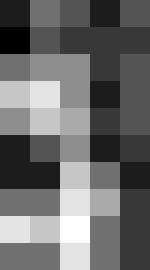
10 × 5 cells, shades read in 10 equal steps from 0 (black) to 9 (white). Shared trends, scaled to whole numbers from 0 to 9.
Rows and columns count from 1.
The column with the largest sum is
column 3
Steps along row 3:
up same down up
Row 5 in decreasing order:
7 6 5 3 2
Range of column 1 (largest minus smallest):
8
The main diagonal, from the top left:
1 3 5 1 3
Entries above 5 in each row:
0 0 0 2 2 0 1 2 3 1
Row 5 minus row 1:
4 3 3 1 0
